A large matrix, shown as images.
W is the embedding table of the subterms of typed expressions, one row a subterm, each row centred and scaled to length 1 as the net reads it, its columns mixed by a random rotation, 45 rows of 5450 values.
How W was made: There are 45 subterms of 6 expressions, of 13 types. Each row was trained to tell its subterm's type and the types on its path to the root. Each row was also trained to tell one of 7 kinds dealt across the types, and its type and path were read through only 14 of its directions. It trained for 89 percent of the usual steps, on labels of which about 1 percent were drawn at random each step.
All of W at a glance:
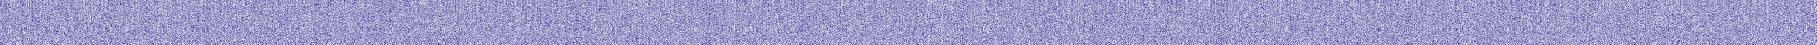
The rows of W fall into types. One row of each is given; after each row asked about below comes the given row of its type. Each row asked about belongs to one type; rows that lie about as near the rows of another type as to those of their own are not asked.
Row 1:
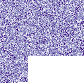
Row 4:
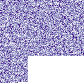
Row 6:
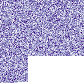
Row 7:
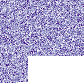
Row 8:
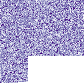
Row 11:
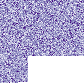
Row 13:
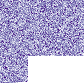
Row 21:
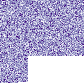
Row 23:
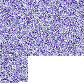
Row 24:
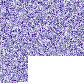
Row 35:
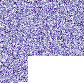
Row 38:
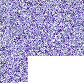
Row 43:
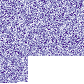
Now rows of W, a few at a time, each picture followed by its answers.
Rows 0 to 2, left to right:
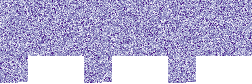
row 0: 21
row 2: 35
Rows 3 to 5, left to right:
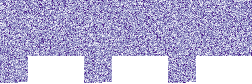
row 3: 21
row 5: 4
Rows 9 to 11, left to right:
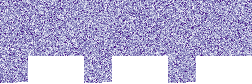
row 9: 6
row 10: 4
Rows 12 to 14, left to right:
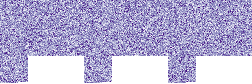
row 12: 21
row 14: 11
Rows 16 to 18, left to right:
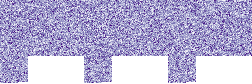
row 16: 35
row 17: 13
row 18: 4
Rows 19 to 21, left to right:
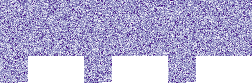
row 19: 35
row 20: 13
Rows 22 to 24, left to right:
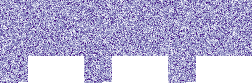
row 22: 4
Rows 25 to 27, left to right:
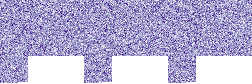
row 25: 38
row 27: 24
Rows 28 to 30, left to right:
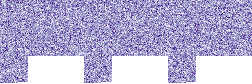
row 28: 13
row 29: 13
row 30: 35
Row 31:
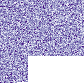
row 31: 6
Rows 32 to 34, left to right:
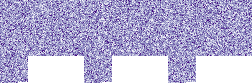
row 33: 7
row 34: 24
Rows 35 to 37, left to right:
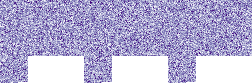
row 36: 11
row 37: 23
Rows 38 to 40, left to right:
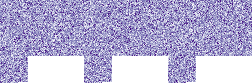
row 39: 21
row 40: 11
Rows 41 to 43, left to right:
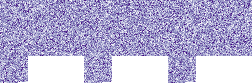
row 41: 11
